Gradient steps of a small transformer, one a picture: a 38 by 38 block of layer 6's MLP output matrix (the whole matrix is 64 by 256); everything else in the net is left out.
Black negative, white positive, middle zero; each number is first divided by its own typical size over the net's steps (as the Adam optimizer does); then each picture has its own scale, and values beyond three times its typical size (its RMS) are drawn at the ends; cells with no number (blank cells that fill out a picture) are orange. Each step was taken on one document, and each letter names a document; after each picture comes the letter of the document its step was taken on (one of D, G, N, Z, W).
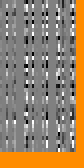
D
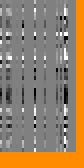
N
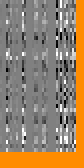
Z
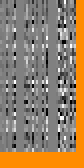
D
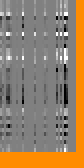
N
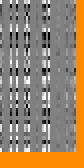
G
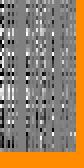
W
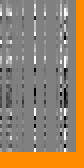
N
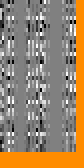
W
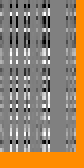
G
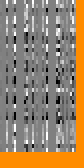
D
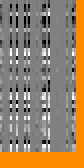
G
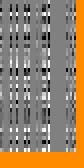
G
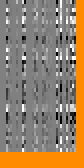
Z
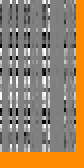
G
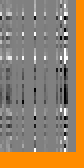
N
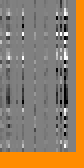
N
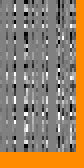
D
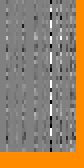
Z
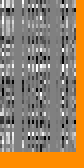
W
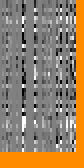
Z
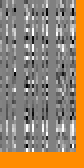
D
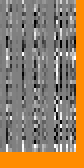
Z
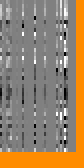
N
